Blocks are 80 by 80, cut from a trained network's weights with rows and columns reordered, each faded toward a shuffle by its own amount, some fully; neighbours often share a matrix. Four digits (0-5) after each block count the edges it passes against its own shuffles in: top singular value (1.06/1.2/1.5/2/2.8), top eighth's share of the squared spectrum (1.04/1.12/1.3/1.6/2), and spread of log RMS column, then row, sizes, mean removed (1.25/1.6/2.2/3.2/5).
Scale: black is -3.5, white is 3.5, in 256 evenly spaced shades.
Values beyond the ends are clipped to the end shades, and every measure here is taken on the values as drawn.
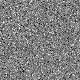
0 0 0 0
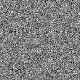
3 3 1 1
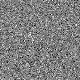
2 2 0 1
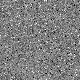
0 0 0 0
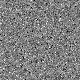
0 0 0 0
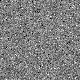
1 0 0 0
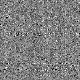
2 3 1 2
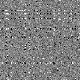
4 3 2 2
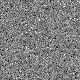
0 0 0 0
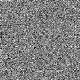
3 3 1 2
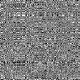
4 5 2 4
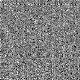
2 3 1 2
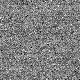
1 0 0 0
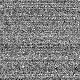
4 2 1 1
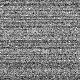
4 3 1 1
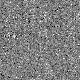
2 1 0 1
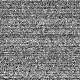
4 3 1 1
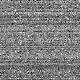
4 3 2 1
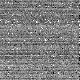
4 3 2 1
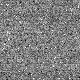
1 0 0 0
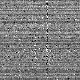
4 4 2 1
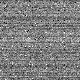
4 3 1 1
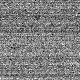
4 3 0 1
